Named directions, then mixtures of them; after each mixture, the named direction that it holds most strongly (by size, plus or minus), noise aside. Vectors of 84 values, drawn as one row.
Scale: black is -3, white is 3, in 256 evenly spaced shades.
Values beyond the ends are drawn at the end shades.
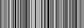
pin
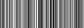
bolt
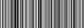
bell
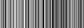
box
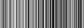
box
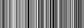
bolt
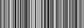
pin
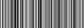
bell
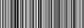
bell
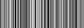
pin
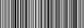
pin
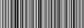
bell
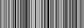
pin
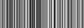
pin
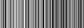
box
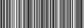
bell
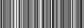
bell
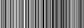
box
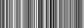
bolt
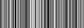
pin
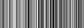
bolt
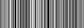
pin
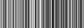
box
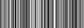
pin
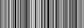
pin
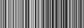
box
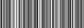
bell
